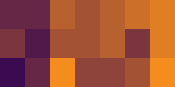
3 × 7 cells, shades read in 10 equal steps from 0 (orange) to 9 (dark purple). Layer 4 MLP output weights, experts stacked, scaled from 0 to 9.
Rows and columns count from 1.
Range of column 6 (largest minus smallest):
4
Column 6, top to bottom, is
2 6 4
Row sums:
27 32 30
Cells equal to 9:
1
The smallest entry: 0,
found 2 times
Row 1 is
7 7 3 4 3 2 1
